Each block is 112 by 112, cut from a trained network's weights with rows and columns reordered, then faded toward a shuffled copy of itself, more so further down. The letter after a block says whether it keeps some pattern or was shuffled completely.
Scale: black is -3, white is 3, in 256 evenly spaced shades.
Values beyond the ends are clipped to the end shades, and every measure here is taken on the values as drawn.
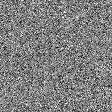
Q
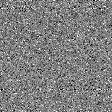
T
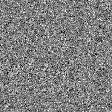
T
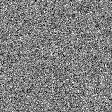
Q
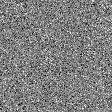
Q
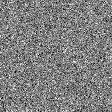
T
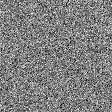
Q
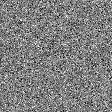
Q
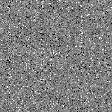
T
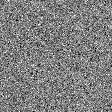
Q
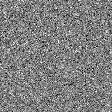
T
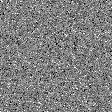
Q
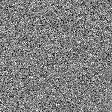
Q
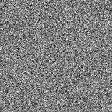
T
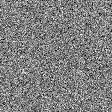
Q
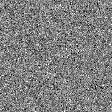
T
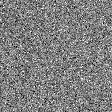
Q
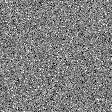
Q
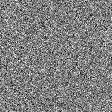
T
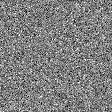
Q
